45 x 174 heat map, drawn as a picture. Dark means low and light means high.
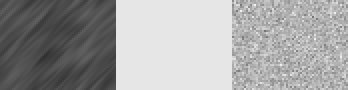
The table splits into one row of 3 panels. Panel 1,1: low, slanting up to the right, faint in contrast. Panel 1,2: very high, flat. Panel 1,3: high, fine-grained.
